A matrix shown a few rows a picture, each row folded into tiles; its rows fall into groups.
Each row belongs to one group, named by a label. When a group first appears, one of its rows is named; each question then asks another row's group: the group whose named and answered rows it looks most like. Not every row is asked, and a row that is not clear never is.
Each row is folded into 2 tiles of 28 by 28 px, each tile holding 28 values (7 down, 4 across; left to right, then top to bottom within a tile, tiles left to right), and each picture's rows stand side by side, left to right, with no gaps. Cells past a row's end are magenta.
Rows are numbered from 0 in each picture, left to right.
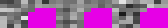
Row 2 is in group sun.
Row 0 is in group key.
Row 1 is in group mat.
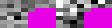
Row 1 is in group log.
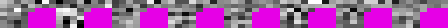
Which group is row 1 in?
key
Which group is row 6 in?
sun
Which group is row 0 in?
log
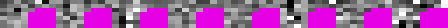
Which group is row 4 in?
key
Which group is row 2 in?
mat
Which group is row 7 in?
key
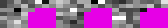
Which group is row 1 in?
log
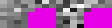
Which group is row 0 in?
log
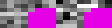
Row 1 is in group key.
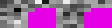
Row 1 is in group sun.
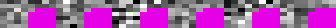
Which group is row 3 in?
key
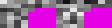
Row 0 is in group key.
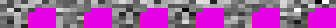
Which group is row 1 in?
key
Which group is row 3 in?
sun
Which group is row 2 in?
sun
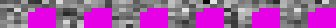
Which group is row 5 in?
log
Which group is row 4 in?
mat
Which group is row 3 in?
log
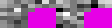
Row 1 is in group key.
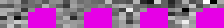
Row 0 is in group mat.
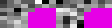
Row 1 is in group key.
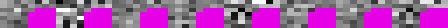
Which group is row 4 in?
sun
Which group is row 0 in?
log
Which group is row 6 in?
log
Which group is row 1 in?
key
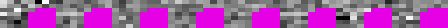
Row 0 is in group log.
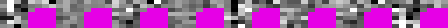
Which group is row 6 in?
log
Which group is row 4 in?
mat
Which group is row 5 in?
key
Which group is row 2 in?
log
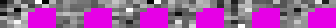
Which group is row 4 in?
mat
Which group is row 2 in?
log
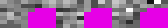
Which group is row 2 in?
log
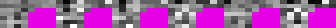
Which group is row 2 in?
mat
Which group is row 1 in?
mat
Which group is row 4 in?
key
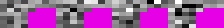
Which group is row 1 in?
sun
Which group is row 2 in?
log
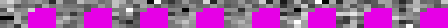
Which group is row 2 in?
log
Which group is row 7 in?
mat
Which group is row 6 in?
key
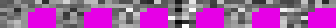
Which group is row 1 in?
sun
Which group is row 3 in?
mat
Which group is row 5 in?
key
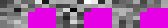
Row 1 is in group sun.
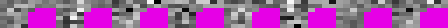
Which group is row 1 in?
mat
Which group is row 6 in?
log
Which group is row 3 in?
sun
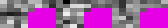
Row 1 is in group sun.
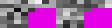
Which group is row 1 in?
key
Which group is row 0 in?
sun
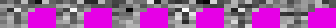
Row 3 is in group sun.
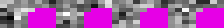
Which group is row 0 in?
mat
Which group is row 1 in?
key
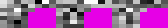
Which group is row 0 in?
log
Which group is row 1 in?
sun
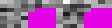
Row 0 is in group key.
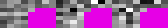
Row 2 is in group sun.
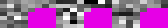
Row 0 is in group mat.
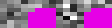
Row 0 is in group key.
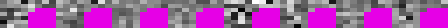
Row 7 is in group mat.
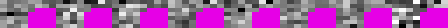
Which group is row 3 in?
log
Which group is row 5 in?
mat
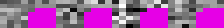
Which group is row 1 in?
sun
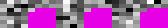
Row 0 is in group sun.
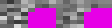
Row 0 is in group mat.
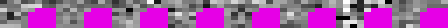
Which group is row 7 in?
mat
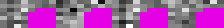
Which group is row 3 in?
log
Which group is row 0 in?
mat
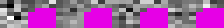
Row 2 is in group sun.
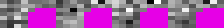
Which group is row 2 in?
log
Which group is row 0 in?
mat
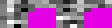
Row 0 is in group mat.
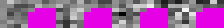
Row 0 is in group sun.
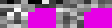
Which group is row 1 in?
key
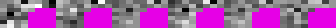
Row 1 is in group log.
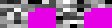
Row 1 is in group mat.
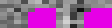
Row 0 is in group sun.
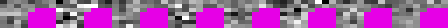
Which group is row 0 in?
key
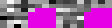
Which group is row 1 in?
key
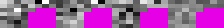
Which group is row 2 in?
sun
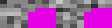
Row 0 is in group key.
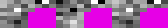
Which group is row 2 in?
log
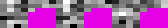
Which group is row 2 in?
key
